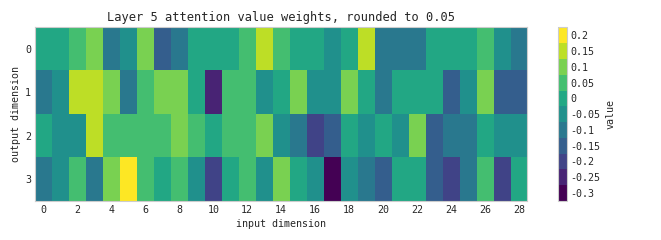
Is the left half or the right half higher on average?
left
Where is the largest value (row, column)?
3 5
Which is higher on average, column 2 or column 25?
column 2
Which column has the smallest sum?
17
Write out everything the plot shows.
Title: Layer 5 attention value weights, rounded to 0.05
x-axis: input dimension, ticks 0 2 4 6 8 10 12 14 16 18 20 22 24 26 28
y-axis: output dimension, ticks 0 1 2 3 (0 at the top)
Colour bar: value, ticks -0.3 -0.25 -0.2 -0.15 -0.1 -0.05 0 0.05 0.1 0.15 0.2
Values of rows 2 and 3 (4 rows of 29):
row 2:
0 -0.05 -0.05 0.15 0.05 0.05 0.05 0.05 0.1 0.05 0 0.05 0.05 0.1 -0.05 -0.1 -0.2 -0.15 0 -0.05 0 -0.05 0.1 -0.15 -0.1 -0.1 0 -0.05 -0.05
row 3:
-0.1 -0.05 0.05 -0.1 0.1 0.2 0.05 0 0.05 -0.05 -0.2 0 0.05 -0.05 0.1 0 -0.05 -0.3 -0.05 -0.1 -0.15 0 0 -0.15 -0.2 -0.1 0.05 -0.2 0
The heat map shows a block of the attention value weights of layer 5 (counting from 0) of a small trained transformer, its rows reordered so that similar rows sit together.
